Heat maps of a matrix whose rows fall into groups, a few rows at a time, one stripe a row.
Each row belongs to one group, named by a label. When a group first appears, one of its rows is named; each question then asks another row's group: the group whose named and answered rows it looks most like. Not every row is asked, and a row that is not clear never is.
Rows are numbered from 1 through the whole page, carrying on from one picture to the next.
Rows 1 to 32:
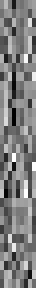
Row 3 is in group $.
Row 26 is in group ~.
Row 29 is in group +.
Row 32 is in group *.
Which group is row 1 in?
+
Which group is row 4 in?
+
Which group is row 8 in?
+
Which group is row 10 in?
+
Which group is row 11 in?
+
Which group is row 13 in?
+
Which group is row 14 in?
+
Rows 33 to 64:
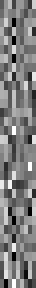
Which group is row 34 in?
*
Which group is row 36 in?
$
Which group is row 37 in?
+
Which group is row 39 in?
+
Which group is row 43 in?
$
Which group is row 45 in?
~
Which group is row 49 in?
+
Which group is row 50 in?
+
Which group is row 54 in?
$
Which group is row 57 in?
+
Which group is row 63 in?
*
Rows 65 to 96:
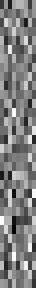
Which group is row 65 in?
~
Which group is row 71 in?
$
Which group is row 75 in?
$
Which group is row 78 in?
*
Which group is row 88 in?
*
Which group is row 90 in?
+
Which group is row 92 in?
$
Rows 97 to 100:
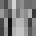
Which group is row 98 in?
$
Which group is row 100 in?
~
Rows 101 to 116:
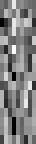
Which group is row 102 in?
*
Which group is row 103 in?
~
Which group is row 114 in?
+
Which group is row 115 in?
+
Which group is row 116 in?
*
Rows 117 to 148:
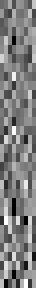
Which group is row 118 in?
$
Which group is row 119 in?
~
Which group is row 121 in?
+
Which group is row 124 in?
*
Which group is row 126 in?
+
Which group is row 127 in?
$
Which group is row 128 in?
*
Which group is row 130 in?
+
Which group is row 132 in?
*
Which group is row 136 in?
~
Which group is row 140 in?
+
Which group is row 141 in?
*
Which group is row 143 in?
$
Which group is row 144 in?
*
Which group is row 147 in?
+
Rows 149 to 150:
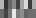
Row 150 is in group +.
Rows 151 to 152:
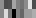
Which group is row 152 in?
+
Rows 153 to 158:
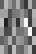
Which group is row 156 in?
$
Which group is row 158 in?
$
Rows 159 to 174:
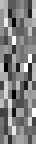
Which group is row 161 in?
+
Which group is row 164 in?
+
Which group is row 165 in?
$
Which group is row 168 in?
*
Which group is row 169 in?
+
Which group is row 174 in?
~
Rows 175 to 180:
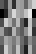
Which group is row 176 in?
~
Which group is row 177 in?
*
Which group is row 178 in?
$
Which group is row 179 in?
*
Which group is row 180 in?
*
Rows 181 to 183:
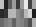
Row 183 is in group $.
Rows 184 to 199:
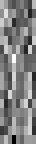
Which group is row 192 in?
$
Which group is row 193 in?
$
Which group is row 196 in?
$
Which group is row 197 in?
$
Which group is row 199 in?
+
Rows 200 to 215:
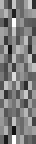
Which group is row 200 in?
$
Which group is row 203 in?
$
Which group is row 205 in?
~
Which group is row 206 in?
$
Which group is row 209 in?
*
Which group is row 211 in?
*
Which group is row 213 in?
$
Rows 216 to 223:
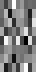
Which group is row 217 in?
~
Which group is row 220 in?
*
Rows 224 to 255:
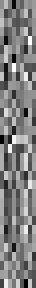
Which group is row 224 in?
+
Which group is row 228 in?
$
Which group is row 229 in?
*
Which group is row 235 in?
$
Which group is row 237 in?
$
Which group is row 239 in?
~
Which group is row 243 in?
*
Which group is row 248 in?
$
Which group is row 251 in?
+
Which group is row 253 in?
*
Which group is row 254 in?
$
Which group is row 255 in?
*
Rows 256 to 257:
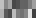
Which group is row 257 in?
$
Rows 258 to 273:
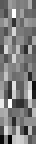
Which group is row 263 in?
*
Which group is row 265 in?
*
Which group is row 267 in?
$
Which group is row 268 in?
$
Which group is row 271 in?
+
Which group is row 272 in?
*
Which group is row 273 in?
~
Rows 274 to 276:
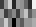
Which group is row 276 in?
+
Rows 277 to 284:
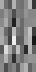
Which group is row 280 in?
$
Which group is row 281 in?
$
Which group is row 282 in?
*
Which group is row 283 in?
+
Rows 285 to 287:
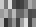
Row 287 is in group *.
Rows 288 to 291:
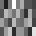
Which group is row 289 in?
*
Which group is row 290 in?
$
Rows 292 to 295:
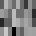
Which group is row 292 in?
*
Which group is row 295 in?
+
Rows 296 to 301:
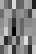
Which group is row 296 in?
$
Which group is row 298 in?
+
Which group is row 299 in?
+
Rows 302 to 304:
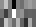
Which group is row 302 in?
+
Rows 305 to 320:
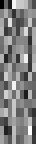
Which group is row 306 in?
+
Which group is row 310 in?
~
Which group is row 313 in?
*
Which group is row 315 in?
*
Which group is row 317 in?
$
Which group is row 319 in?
$
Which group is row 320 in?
$
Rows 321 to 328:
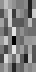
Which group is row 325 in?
+
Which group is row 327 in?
*
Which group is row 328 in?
+
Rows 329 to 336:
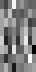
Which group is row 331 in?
$
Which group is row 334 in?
$
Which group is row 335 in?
$
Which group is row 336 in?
+
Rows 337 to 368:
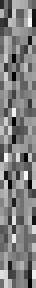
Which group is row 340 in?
~
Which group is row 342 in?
*
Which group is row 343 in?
+
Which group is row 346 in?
*
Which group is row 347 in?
+
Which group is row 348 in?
~
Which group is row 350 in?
+
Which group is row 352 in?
+
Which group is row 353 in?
~
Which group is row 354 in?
*
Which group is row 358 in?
$
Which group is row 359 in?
+
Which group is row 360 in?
$
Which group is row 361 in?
$
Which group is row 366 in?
~
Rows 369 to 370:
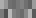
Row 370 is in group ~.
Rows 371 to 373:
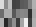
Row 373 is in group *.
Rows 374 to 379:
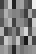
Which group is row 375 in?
*
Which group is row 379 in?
+
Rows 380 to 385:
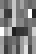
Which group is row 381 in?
$
